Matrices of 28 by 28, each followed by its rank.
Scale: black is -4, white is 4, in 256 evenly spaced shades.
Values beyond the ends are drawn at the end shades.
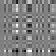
one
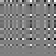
one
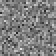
full rank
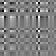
one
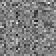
five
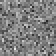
full rank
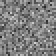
full rank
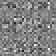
five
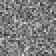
full rank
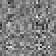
five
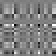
one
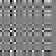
one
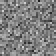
full rank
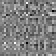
five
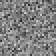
full rank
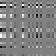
one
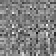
five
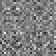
five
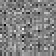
five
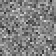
full rank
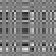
one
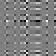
one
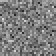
full rank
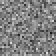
full rank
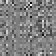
five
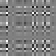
one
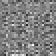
five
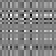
one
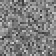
full rank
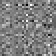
five
